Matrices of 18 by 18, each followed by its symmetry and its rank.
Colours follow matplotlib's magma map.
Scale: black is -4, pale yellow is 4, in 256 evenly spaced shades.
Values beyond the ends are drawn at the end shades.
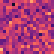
neither, full rank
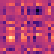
antisymmetric, rank two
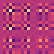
symmetric, rank one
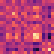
symmetric, rank three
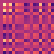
symmetric, rank one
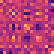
symmetric, rank three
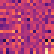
neither, rank three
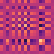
symmetric, rank one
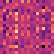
neither, rank three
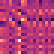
antisymmetric, rank two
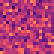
neither, full rank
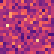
neither, full rank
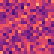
neither, full rank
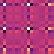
symmetric, rank one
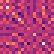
symmetric, rank three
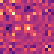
symmetric, rank three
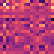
neither, rank three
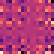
antisymmetric, rank two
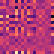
antisymmetric, rank two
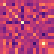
symmetric, rank three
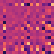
antisymmetric, rank two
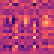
neither, rank three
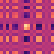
symmetric, rank one
